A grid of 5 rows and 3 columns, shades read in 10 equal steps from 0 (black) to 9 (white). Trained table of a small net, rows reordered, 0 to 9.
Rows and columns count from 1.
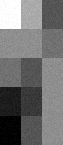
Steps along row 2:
same down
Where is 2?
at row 4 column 2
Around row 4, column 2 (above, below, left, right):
3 3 1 5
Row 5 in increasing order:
0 3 5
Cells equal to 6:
1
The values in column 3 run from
3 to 5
